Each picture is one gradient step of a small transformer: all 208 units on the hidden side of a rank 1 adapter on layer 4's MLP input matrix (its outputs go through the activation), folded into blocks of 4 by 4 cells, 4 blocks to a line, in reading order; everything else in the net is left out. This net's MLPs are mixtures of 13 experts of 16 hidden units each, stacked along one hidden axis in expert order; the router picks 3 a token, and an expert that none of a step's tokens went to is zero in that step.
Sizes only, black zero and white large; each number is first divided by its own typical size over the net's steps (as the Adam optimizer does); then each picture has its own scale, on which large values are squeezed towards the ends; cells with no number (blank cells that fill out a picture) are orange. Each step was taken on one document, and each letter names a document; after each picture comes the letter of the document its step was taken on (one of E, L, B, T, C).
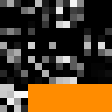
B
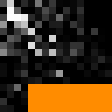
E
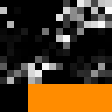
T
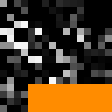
B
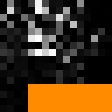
E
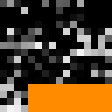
B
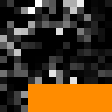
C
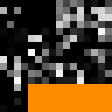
T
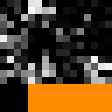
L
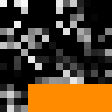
B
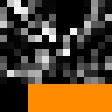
L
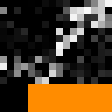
T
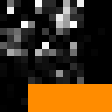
E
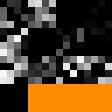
L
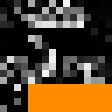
L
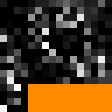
C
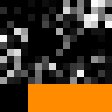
T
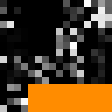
T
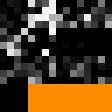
L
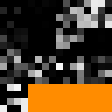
T
